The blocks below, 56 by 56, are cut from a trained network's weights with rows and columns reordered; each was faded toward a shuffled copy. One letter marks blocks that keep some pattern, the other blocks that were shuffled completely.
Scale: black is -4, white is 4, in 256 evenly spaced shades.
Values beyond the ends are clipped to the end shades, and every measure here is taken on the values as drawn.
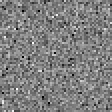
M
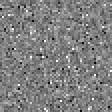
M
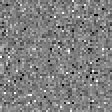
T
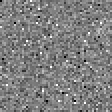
M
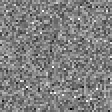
M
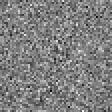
T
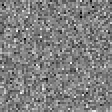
M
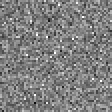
M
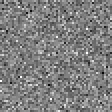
M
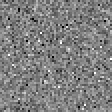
M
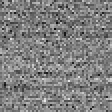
T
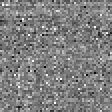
T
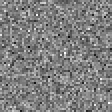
M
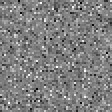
M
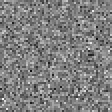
T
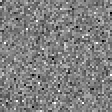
M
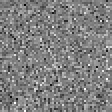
T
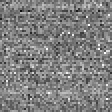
T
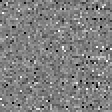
T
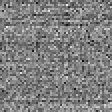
T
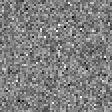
M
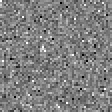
M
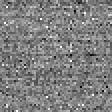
T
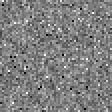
M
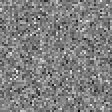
M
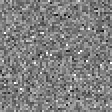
M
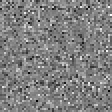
T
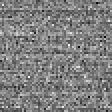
T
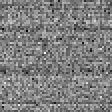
T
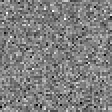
M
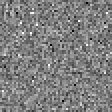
M
